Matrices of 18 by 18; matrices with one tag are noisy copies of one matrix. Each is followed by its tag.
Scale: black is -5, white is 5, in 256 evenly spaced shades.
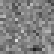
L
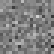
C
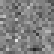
L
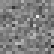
C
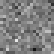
L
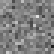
C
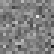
C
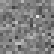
C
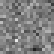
L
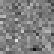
L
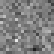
L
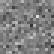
C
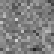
L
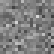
C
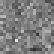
L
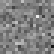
C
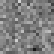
L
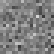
C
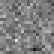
L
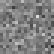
C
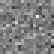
C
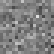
C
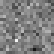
L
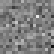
C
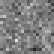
L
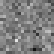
L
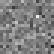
C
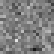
L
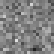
L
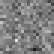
L
